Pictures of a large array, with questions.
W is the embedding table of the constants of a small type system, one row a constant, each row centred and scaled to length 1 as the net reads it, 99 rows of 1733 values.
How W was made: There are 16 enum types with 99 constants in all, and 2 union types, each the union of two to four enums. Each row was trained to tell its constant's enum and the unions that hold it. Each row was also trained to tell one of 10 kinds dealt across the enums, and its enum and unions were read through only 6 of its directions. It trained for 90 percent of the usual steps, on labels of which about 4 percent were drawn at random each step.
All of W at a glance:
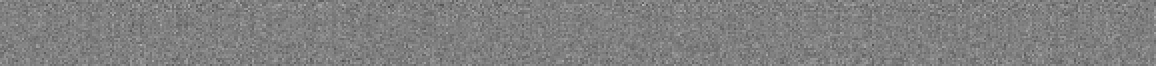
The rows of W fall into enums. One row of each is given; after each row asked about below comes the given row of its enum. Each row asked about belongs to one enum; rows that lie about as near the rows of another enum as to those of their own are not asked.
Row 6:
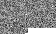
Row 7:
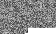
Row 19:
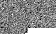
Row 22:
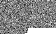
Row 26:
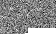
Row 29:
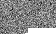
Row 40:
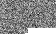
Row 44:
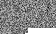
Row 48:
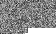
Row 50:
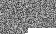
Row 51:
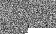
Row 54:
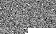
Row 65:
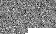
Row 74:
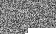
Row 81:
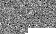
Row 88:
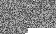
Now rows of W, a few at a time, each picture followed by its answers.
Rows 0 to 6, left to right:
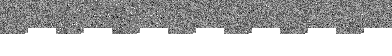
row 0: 74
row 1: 19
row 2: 19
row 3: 54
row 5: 29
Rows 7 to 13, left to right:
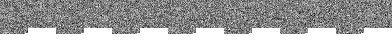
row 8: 48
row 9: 51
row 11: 74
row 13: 50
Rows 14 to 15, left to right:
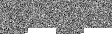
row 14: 22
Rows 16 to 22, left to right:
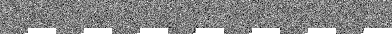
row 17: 26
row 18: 51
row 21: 22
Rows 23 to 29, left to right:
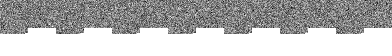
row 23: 54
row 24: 50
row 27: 26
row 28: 54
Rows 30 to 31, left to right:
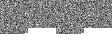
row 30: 51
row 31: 50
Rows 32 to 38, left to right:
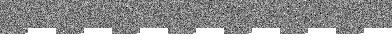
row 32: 88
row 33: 51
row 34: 51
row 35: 88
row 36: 22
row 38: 50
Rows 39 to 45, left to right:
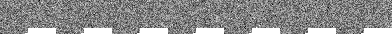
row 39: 22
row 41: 88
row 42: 48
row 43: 22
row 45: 29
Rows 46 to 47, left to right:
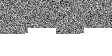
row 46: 54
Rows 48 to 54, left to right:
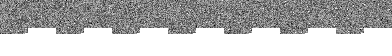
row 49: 26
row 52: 50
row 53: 29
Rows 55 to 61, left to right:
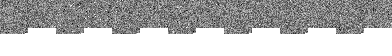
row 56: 48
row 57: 51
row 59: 74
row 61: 29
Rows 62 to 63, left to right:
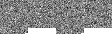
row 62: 26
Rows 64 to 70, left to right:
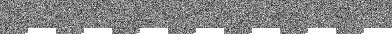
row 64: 50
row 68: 74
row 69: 29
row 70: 19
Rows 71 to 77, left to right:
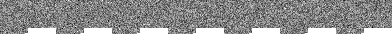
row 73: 54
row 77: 19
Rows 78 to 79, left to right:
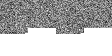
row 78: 54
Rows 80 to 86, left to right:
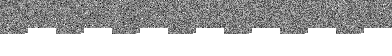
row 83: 51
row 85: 74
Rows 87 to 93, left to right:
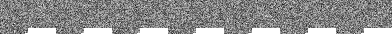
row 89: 29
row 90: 74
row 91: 22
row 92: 44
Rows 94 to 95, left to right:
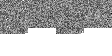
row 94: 74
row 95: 29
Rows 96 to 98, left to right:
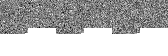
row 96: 50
